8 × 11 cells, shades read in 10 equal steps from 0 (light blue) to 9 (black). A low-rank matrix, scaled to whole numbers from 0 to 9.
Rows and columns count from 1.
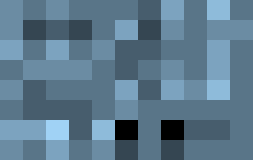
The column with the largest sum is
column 7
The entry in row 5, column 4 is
4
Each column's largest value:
4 6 5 6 4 9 6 9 5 5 4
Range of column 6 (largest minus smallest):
7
